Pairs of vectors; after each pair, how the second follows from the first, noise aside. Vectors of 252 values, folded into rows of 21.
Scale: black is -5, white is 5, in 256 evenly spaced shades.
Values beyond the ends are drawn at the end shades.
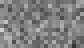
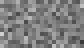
shuffled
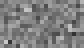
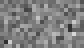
negated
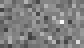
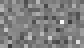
sign-scrambled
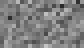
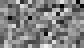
scaled up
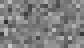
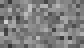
negated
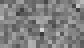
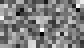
scaled up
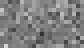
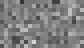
shuffled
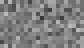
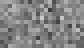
sign-scrambled
